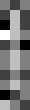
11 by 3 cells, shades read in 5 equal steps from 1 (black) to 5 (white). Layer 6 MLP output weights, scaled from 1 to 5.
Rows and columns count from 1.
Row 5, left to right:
2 3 1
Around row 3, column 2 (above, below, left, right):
4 4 1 2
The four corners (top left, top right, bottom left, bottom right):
3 3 4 2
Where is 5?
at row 4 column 1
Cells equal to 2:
9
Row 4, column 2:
4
